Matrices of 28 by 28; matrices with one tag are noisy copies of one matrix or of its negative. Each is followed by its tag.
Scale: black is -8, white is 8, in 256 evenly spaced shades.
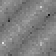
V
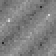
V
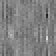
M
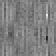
M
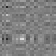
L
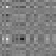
L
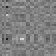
L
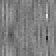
M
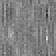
M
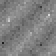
V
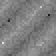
V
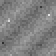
V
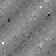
V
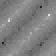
V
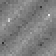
V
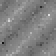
V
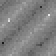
V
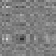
L
